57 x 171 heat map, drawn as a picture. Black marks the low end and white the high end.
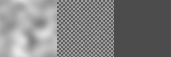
The table splits into one row of 3 panels. Panel 1,1: high, smooth. Panel 1,2: middling, checkered, strong in contrast. Panel 1,3: low, flat.
